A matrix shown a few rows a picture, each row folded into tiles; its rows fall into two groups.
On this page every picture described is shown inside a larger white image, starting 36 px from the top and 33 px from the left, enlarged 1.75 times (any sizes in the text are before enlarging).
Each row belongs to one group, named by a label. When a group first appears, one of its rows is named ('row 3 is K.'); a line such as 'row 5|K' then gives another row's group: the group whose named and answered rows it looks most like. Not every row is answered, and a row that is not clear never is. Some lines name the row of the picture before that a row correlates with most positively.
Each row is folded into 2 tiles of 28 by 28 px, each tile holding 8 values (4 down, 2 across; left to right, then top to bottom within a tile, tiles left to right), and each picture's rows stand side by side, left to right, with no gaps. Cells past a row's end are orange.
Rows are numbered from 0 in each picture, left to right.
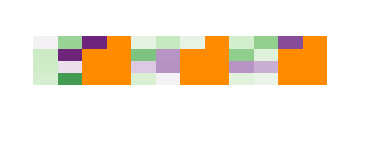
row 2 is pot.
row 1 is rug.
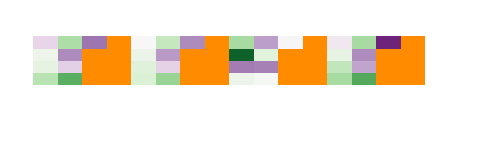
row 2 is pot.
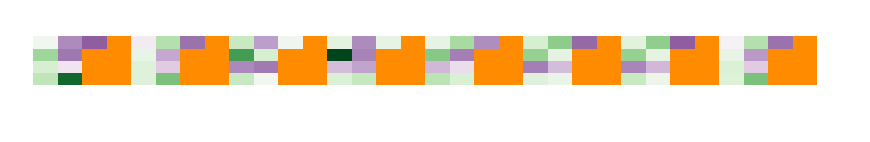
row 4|rug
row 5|pot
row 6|pot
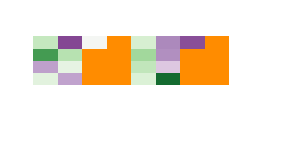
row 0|pot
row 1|rug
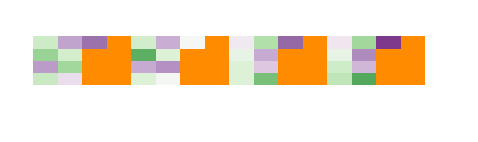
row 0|pot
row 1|pot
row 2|rug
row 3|rug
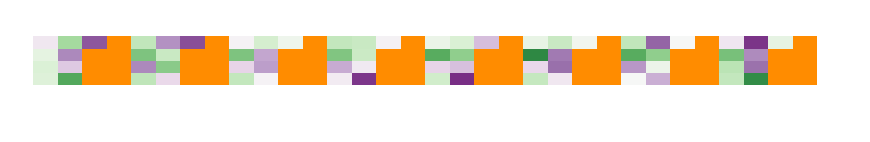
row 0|rug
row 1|pot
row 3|pot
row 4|pot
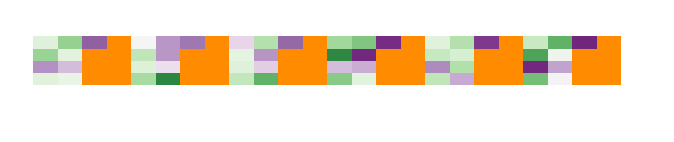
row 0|pot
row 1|rug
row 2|rug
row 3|rug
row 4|pot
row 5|pot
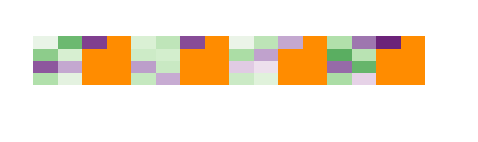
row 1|pot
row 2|rug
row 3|pot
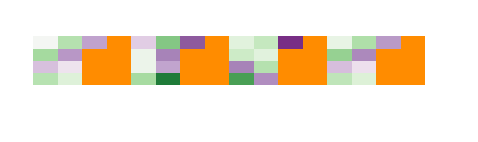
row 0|rug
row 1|rug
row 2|pot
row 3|rug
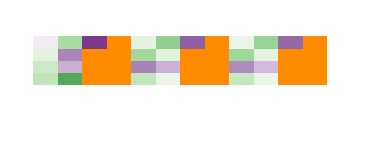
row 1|pot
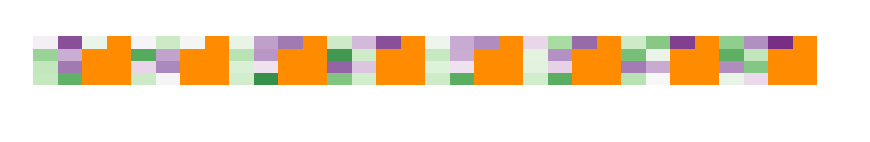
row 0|rug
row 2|rug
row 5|rug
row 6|pot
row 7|pot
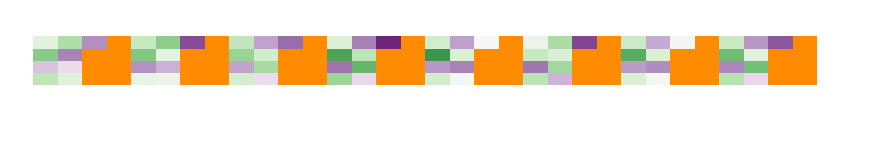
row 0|rug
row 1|pot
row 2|pot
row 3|pot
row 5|pot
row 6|pot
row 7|pot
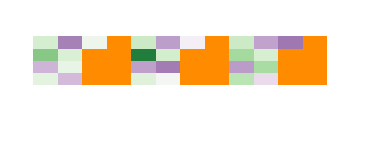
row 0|pot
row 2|pot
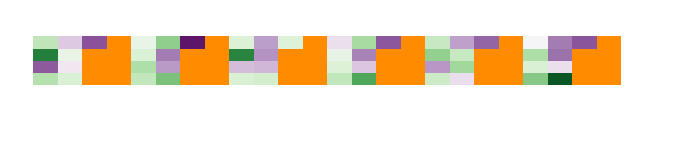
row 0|pot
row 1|rug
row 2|rug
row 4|pot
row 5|rug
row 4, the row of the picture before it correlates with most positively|2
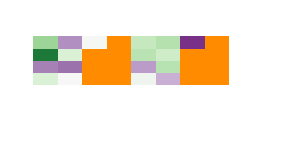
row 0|pot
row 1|pot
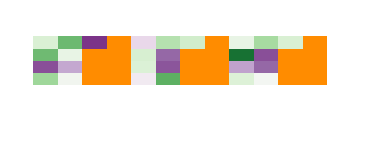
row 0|pot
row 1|rug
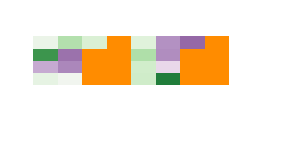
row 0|rug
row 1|rug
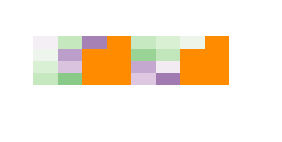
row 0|rug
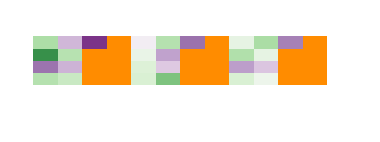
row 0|pot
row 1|rug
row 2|pot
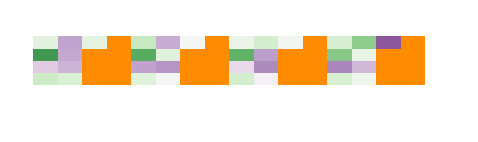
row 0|rug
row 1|pot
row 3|pot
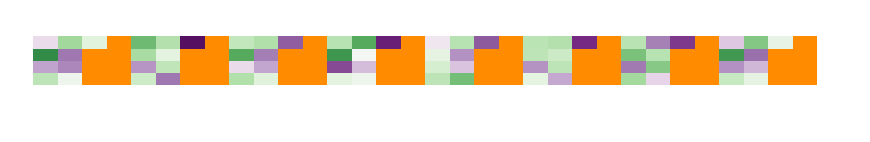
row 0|rug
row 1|pot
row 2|rug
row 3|pot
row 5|pot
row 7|rug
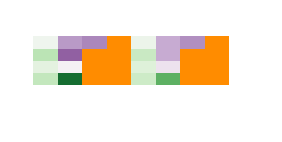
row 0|rug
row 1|rug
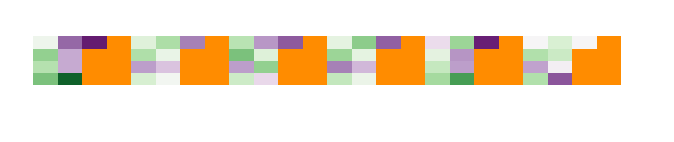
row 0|rug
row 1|pot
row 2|pot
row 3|pot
